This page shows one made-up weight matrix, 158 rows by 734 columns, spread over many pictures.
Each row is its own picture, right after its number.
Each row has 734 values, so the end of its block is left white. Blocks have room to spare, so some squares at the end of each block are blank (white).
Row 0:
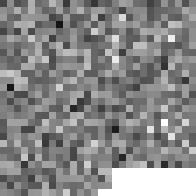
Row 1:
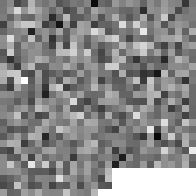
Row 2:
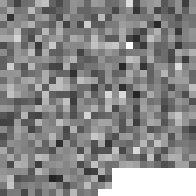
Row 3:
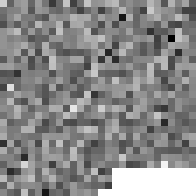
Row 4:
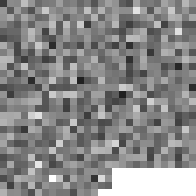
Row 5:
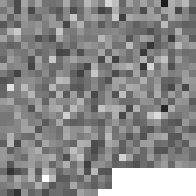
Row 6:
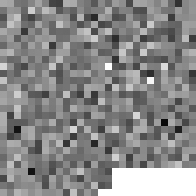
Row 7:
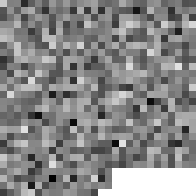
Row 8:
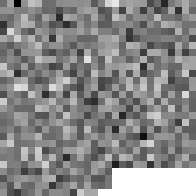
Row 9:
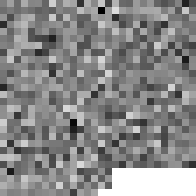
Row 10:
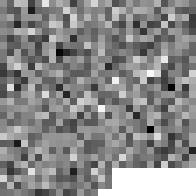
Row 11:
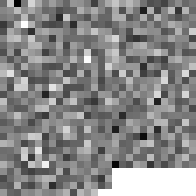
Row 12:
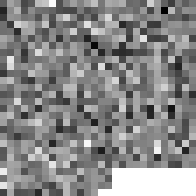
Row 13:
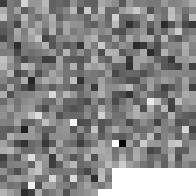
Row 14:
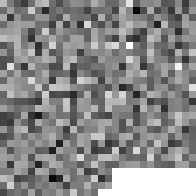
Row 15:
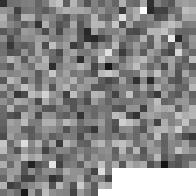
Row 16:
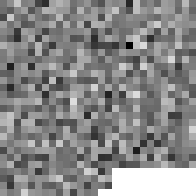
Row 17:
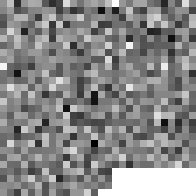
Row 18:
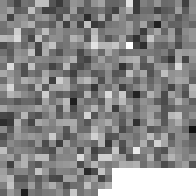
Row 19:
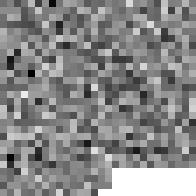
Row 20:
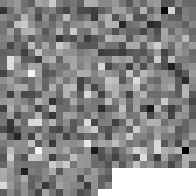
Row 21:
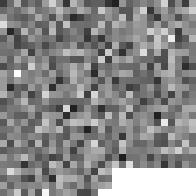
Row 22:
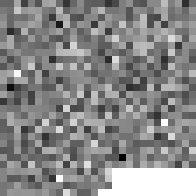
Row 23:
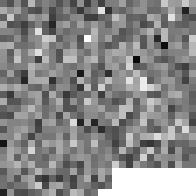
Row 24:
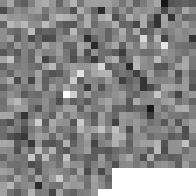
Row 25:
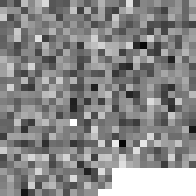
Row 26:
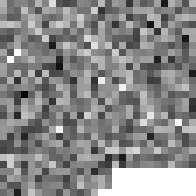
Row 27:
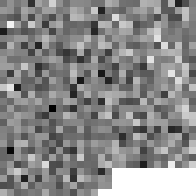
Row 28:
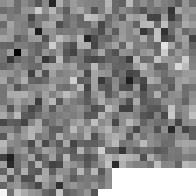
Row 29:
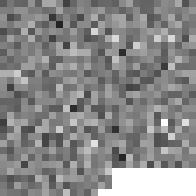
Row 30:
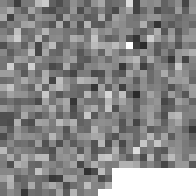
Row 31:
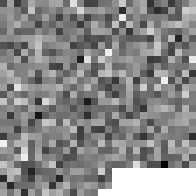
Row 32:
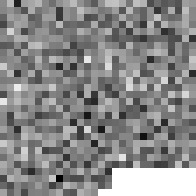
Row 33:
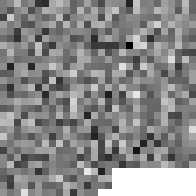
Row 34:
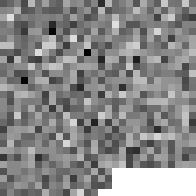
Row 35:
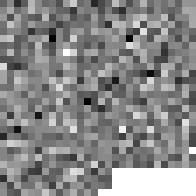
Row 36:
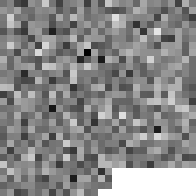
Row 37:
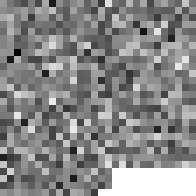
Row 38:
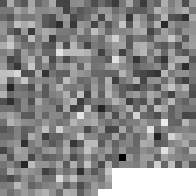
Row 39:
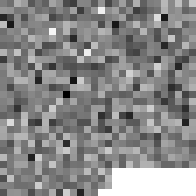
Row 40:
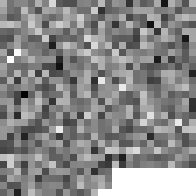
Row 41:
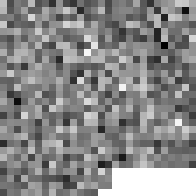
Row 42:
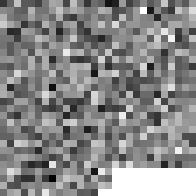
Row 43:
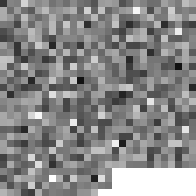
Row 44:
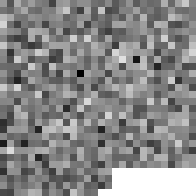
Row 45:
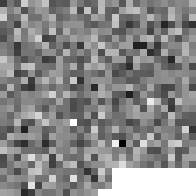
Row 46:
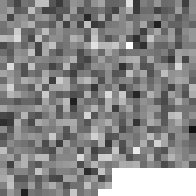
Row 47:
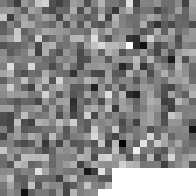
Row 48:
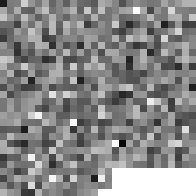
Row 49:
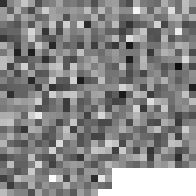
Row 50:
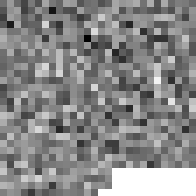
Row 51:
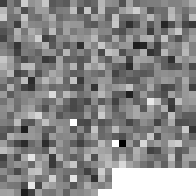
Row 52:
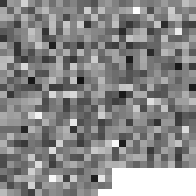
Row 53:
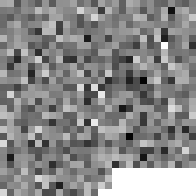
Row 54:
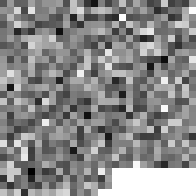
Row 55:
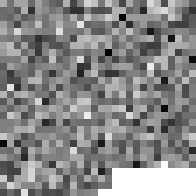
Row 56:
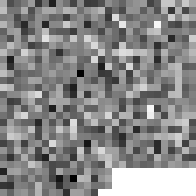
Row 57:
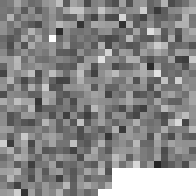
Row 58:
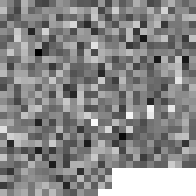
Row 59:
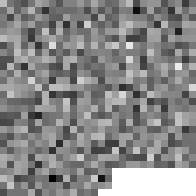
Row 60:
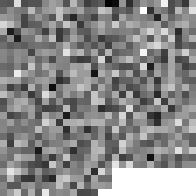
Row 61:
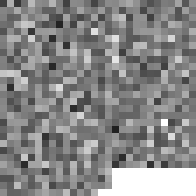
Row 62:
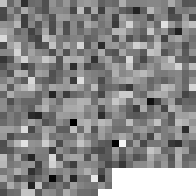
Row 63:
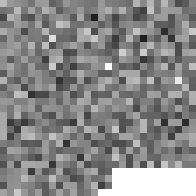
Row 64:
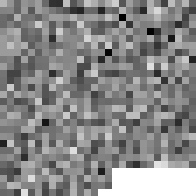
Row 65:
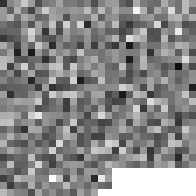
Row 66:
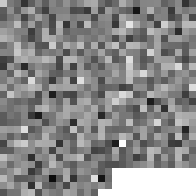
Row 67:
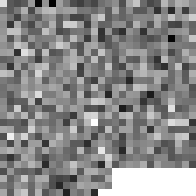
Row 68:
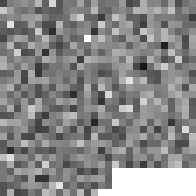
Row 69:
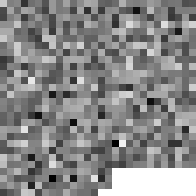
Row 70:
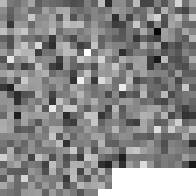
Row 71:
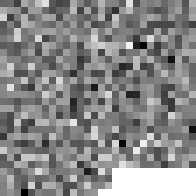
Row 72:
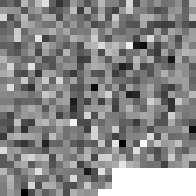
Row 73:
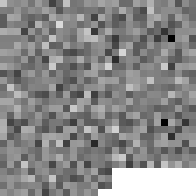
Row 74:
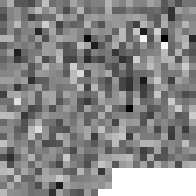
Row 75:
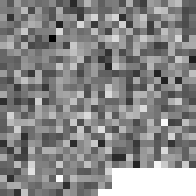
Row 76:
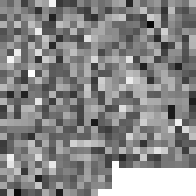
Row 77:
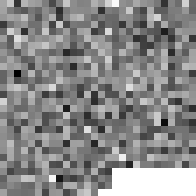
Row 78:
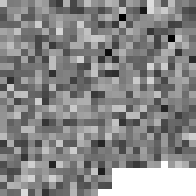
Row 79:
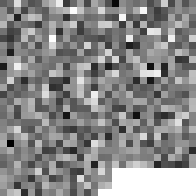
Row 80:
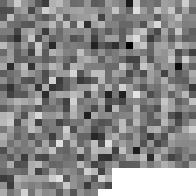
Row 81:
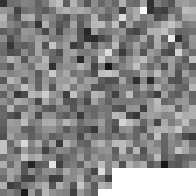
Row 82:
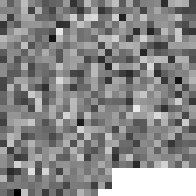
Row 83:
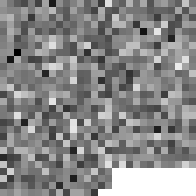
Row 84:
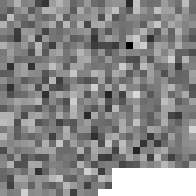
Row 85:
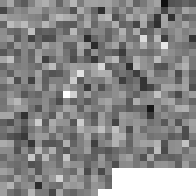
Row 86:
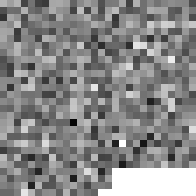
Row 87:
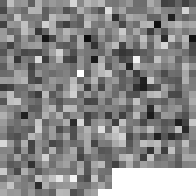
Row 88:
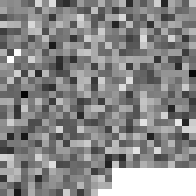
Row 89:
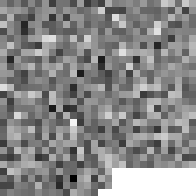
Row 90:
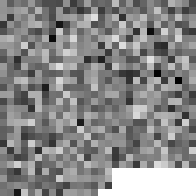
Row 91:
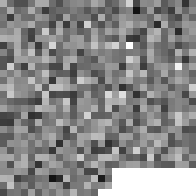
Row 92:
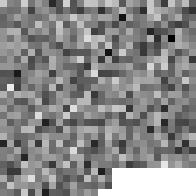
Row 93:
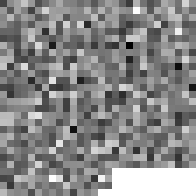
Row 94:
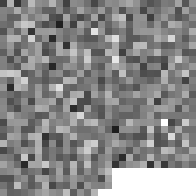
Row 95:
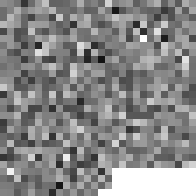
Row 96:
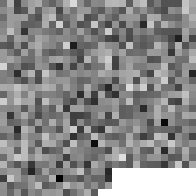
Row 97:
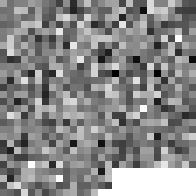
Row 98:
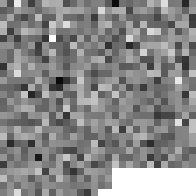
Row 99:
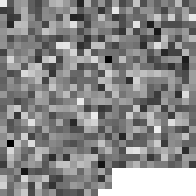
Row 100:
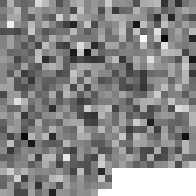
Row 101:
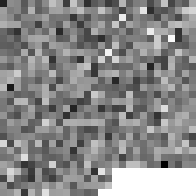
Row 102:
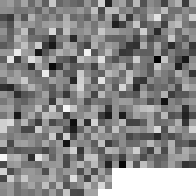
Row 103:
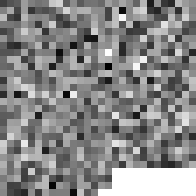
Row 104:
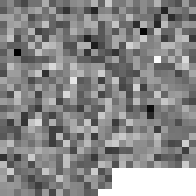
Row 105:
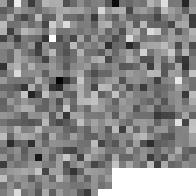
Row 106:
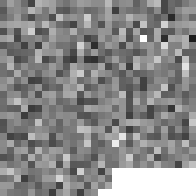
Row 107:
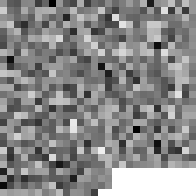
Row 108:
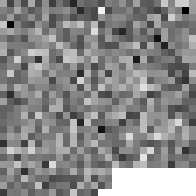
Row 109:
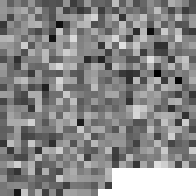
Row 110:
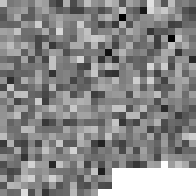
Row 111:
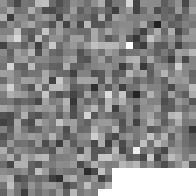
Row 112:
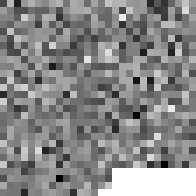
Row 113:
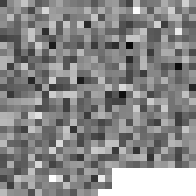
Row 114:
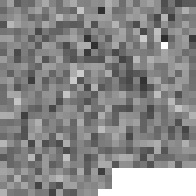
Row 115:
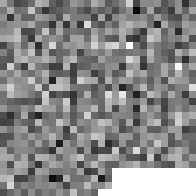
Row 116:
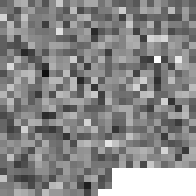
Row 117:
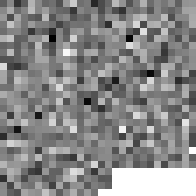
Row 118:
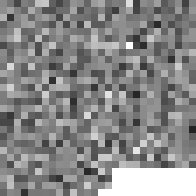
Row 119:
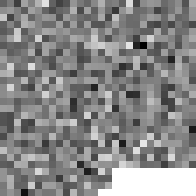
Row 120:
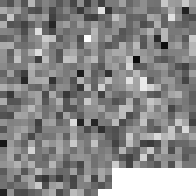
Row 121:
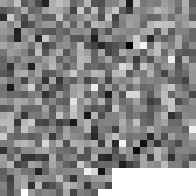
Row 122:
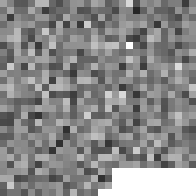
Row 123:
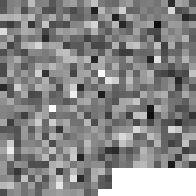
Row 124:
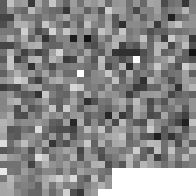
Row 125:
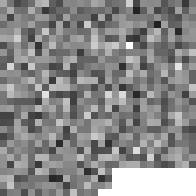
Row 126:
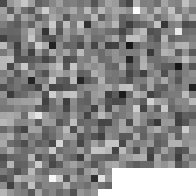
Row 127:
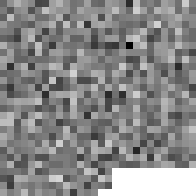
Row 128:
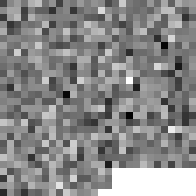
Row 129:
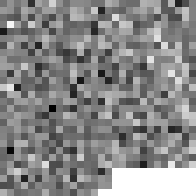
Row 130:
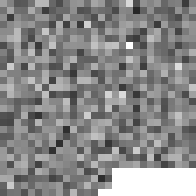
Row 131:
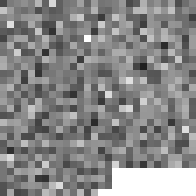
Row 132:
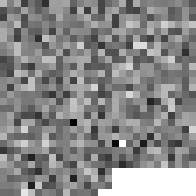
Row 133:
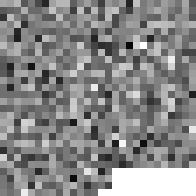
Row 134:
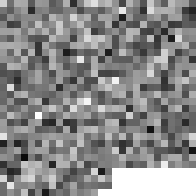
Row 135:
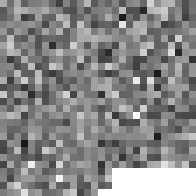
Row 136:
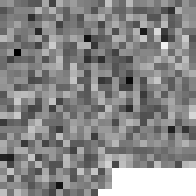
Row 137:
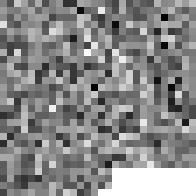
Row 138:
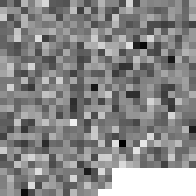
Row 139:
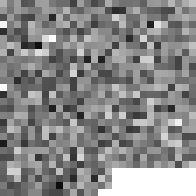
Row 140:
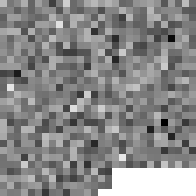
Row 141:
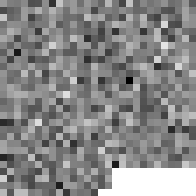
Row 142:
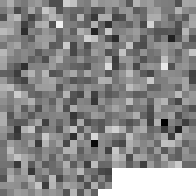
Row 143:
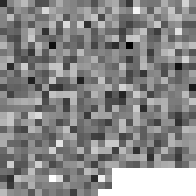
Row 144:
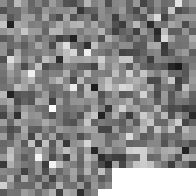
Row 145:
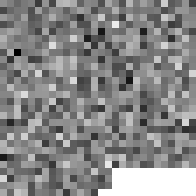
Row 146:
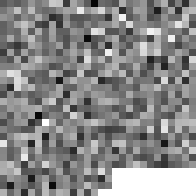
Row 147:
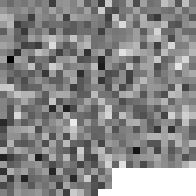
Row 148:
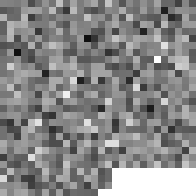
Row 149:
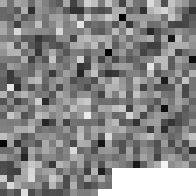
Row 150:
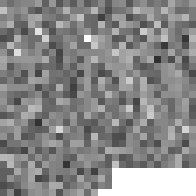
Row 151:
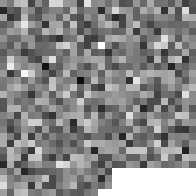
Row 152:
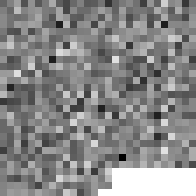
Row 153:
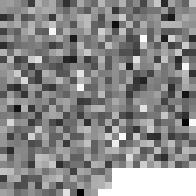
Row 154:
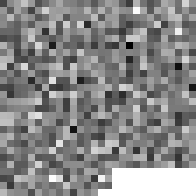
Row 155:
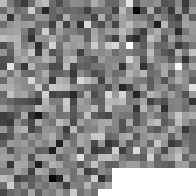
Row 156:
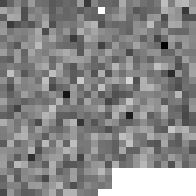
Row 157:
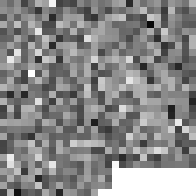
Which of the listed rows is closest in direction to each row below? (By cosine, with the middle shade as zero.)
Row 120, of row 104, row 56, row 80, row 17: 56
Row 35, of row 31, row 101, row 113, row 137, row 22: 31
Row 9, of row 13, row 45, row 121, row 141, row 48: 121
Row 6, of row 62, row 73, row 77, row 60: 73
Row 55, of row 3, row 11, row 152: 3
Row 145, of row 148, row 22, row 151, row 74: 148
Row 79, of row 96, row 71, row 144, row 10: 10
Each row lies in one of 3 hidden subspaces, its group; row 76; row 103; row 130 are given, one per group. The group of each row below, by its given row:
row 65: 130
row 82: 103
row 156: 76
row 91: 130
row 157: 76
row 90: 103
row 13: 130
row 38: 103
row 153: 76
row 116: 76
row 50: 76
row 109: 103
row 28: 76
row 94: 103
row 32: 103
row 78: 103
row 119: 130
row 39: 76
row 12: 76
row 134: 103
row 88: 76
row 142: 103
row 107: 76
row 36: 76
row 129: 76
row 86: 130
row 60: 103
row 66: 130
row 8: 103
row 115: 130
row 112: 103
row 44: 76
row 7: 130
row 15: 103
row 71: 130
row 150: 76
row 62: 130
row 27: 76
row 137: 76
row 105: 103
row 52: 130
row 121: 130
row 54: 103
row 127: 130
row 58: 76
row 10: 103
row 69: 130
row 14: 130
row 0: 103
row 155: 130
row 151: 76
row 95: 76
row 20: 76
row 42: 103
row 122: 130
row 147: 76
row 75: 103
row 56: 76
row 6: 103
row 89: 76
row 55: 103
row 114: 76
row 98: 103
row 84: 130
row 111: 130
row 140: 103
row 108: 76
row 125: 130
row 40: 76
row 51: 130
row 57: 103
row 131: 76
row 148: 76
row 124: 76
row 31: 103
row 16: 130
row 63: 103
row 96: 103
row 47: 130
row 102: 76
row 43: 130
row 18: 130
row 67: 76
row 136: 76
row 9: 76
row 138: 130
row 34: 76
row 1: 103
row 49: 130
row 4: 130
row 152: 103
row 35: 103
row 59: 130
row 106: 76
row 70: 76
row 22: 103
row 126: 130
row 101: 103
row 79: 103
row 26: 76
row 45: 130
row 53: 76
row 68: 76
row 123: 76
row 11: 103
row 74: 76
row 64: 103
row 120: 76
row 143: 130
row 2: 130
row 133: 130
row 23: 76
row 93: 130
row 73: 103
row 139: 76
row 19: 76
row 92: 103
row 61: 103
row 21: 103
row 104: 76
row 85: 76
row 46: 130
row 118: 130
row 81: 103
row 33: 130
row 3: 103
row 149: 103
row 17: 103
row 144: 76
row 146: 103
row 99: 76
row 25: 130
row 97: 103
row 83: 76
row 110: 103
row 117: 103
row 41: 76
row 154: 130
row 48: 130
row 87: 76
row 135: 103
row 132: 130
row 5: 103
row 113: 130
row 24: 76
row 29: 103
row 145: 76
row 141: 76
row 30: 130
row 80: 130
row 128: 76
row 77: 103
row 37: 76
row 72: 130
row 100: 76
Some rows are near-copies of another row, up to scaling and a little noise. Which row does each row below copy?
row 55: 149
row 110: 78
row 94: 61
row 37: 83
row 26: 40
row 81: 15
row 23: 120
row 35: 117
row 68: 131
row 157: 76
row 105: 98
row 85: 24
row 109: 90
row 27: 129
